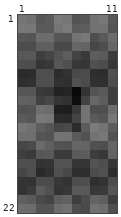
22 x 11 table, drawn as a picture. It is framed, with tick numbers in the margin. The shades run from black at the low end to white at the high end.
Stripes: horizontal, repeating 2 times. Histogram: bell-shaped. Average level on the scale: 30%. Odd patch: lower, in the centre. Ninth with the lowest average: centre.
